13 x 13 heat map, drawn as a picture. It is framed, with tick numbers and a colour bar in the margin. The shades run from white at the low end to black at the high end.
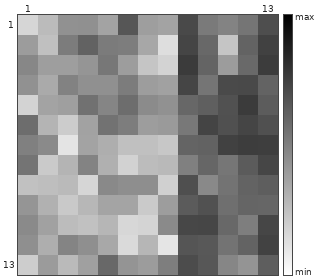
The middle right is the smoothest part. A vertical seam about 60% of the way across splits the table, and the right part is higher. The middle right is the ninth with the highest average.
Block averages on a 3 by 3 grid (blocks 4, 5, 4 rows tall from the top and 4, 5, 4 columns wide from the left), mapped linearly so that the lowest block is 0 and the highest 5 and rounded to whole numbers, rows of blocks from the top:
124 / 015 / 014
